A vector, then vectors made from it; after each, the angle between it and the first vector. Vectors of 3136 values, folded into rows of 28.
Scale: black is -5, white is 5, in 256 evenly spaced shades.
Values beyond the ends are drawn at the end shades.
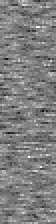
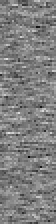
nearly opposite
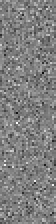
orthogonal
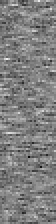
nearly opposite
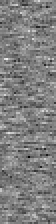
nearly opposite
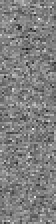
partly aligned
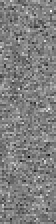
partly opposed
